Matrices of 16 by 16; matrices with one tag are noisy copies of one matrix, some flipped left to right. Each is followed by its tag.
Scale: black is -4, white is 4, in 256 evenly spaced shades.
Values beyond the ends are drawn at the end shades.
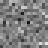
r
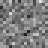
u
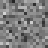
r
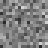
r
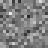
u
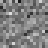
u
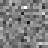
r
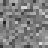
r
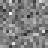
u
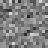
u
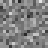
u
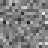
r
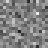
u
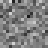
u
